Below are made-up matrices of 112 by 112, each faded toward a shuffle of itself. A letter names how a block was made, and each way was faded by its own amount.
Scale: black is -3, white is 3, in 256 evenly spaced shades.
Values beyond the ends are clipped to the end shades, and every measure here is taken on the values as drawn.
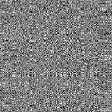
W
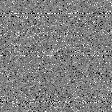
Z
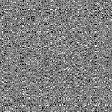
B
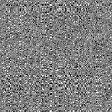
W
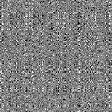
W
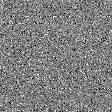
Z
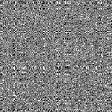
W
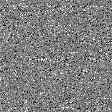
Z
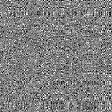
B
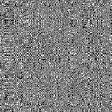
W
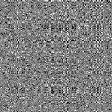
B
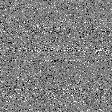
Z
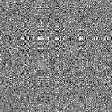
B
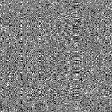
B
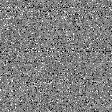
Z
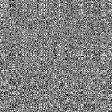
W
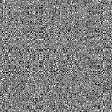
B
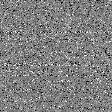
Z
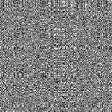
W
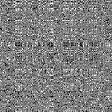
B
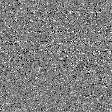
Z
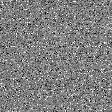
Z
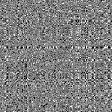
W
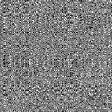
W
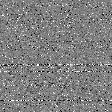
Z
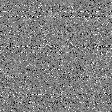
Z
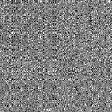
B
